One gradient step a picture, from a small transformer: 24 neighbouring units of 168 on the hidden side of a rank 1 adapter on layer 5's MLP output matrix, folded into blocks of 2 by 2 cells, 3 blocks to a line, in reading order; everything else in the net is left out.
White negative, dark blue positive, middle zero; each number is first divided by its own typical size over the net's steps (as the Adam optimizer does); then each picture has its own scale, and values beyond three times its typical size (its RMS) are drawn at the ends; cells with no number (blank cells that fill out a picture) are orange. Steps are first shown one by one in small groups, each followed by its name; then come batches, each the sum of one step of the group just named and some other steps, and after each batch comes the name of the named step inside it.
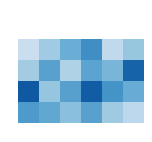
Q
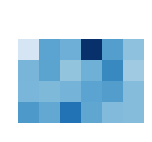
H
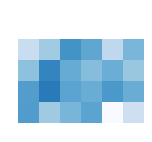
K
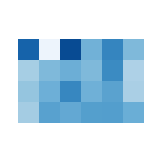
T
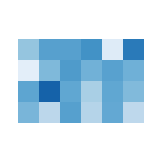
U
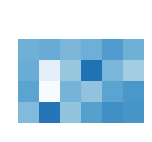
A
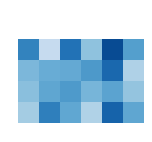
T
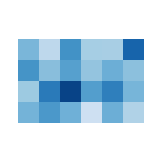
K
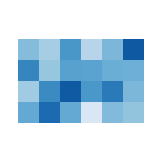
K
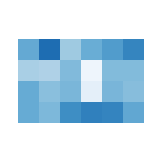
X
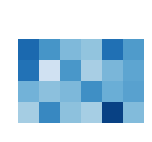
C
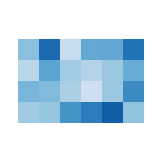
X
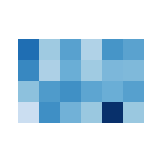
C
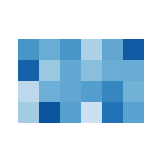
C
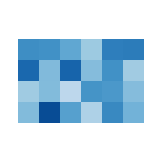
C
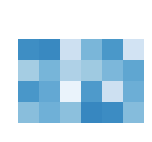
C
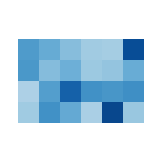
C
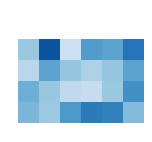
X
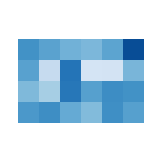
X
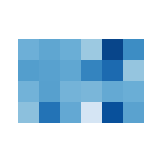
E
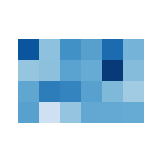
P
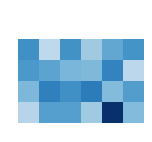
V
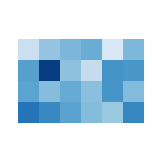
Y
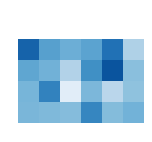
P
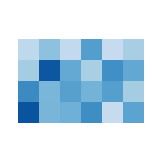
Y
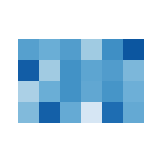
E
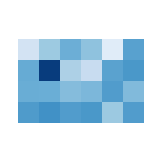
Y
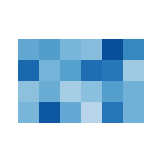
E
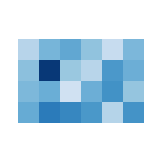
Y
